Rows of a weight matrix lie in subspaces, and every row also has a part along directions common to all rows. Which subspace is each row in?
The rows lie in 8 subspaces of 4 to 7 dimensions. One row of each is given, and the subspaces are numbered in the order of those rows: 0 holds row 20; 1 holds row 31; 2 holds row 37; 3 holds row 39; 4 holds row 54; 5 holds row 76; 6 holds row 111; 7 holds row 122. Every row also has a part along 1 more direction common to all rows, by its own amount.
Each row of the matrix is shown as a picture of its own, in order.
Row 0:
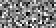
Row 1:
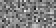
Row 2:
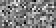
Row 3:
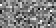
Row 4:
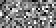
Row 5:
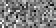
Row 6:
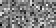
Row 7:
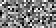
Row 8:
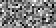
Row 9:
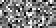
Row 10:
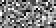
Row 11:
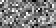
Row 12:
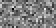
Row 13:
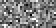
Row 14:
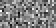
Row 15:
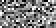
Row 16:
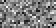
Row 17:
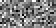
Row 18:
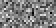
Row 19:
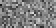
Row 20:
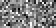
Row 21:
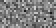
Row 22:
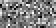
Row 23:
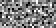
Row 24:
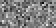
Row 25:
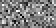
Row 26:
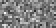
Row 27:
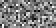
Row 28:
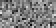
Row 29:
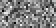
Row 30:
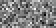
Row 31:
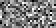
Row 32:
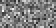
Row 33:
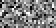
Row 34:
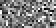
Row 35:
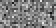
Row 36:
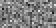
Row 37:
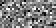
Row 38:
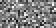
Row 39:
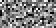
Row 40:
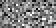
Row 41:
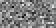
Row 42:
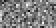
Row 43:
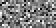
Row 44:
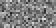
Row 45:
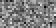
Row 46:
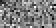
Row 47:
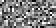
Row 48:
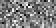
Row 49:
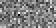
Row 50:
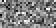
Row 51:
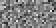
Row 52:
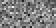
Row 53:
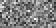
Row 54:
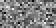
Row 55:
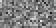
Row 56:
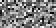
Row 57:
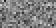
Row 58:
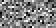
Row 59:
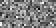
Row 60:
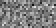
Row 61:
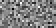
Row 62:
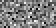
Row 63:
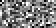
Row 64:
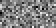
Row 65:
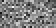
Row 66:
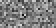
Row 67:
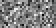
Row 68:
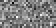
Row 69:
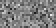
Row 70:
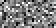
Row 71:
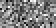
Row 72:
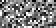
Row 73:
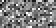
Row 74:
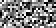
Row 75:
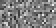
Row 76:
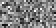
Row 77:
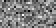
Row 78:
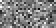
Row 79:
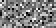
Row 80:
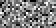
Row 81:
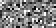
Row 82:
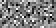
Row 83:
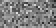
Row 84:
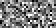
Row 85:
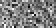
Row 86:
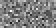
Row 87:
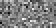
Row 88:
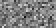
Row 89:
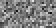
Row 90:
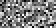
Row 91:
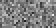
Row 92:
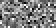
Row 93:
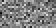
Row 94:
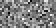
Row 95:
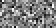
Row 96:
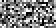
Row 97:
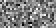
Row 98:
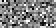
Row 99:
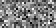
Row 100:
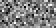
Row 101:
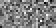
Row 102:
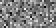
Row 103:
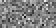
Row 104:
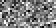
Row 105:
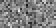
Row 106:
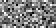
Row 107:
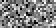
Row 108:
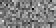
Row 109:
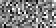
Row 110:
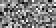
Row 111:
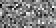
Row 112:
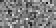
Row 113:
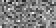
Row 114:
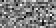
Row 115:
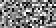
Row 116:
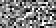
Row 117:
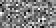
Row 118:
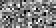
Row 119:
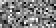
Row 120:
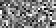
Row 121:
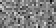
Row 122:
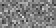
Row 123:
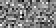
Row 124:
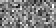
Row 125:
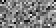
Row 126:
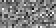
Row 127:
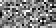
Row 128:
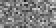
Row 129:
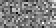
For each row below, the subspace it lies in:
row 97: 1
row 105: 0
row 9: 0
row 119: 0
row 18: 7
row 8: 2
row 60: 2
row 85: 6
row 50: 4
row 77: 6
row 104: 3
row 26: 5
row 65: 5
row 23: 0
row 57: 4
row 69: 1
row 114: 4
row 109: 0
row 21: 2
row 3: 4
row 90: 6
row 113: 5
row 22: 6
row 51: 3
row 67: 3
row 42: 2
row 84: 1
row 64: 7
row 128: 0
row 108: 1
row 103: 7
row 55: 0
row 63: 3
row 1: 2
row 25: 7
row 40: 5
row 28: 1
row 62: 1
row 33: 6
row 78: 4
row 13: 5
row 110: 7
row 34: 1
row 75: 3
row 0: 3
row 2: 3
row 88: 4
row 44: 6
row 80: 1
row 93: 5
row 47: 4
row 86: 5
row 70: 4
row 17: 7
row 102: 1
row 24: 7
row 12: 6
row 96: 4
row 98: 4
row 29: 3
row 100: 3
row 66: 7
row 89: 7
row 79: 0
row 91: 5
